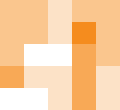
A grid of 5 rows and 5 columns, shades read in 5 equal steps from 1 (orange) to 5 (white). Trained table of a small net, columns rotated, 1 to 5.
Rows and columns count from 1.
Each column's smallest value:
2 3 4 1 3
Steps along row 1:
same up down same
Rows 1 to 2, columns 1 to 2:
3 3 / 3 3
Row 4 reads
2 4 4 2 4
